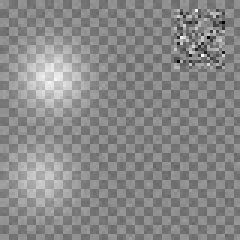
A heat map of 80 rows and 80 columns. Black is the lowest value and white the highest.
Bumps: two. Roughest part: top right. Odd patch: rougher, in the top right.
